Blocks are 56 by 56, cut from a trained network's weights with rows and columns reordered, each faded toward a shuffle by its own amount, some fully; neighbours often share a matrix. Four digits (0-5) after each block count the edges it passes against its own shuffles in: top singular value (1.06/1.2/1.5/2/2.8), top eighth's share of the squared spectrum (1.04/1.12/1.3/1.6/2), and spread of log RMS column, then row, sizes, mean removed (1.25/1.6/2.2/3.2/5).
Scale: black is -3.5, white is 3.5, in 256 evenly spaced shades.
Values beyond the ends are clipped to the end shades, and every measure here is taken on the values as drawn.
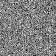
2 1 0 0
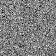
1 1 0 0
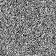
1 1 0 0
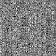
3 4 0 2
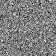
0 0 0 0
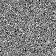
0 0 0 0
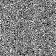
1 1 0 0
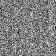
2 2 0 0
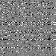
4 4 0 3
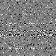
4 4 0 3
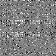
3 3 0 3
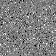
2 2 0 1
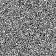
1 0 0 0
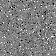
0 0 0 0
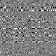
4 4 1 4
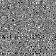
3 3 1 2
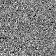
2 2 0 0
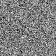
0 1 0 0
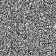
2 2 0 0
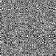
3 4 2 2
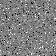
0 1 0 0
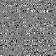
3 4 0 3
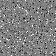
0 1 0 0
